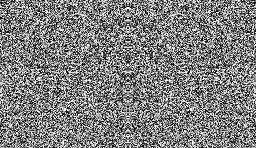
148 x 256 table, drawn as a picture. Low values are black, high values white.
Slope: none. Histogram: flat. Mirror symmetry: left to right. Grain: fine. Seam: none. Odd rows or columns: none.
